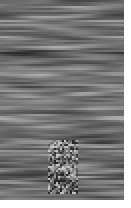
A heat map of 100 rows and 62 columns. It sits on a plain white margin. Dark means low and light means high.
The bottom middle is the roughest part. There is no overall slope. An odd patch, rougher than its surroundings, sits in the bottom middle. Streaks run across, left to right.
